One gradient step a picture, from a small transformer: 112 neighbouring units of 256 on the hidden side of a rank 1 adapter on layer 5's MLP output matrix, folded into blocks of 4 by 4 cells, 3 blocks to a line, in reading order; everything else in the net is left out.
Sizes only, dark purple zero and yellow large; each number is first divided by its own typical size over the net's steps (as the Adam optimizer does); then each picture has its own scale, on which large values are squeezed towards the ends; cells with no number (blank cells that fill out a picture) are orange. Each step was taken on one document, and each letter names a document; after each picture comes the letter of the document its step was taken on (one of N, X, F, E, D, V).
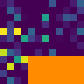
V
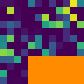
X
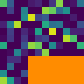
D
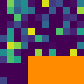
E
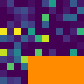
V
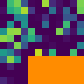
E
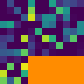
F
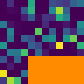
F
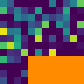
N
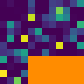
F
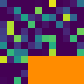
N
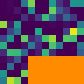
F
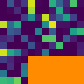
F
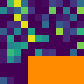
E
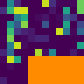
E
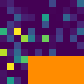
V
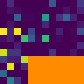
V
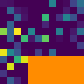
V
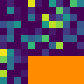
X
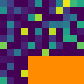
D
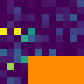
V
